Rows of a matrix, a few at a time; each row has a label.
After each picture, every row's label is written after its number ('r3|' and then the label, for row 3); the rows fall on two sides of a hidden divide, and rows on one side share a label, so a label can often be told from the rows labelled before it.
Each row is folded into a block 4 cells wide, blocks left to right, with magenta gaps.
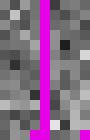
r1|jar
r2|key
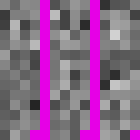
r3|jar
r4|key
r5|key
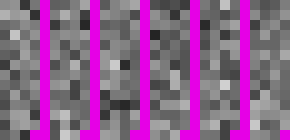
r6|key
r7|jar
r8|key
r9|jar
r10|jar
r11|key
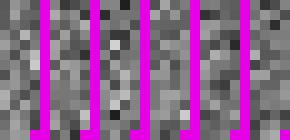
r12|jar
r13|key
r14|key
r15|key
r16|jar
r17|jar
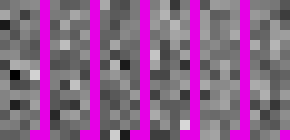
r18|key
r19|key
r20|key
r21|key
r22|key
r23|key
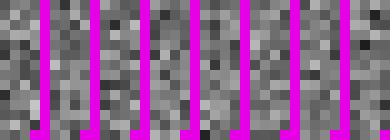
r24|jar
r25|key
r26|jar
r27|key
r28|key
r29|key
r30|key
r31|jar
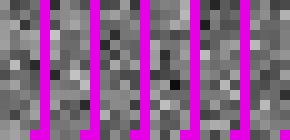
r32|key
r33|key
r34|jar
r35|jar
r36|jar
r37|jar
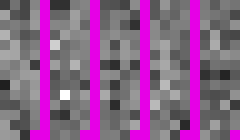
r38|key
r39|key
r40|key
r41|key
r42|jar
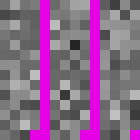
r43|key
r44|jar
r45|jar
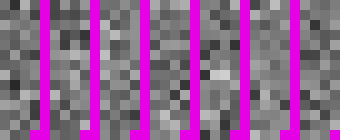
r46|jar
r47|key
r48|jar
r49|jar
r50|key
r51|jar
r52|key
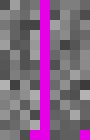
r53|key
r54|jar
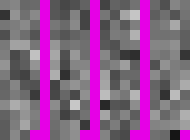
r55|jar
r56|jar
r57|key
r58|key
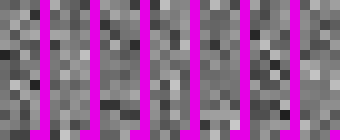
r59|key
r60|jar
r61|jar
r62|key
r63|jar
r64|key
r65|key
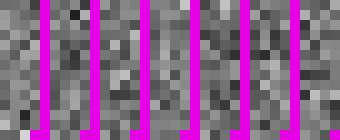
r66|jar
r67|jar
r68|jar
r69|key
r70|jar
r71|key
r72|key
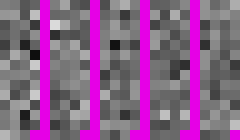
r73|jar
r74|key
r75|jar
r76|key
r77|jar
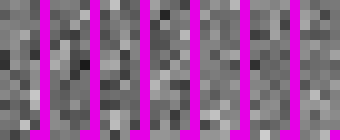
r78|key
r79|jar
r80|jar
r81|jar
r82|key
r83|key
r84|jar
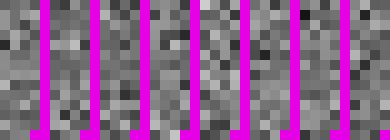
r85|jar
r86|key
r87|jar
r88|jar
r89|key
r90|key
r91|key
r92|key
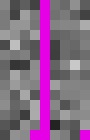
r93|key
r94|key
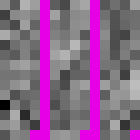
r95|jar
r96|key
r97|key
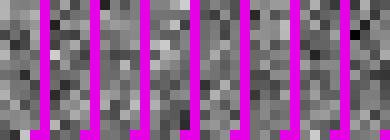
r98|jar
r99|key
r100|key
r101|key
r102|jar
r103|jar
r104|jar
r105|jar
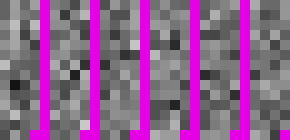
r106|key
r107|key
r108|key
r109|jar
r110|key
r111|key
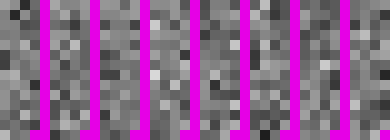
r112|key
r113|jar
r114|key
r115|jar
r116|jar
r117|key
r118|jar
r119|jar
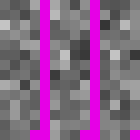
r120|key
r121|key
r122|key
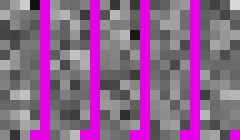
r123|jar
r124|jar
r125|jar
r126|key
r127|key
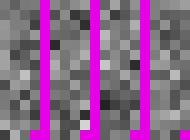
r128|jar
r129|jar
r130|key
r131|key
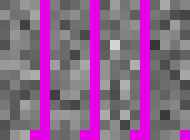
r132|jar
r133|key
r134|key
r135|jar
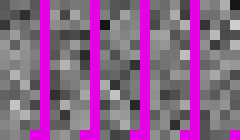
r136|jar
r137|key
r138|key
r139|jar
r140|jar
